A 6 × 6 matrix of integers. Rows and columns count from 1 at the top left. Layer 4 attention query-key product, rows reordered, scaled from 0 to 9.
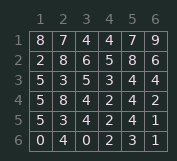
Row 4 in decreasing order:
8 5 4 4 2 2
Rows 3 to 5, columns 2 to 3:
3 5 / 8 4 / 3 4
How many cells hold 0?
2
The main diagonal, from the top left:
8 8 5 2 4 1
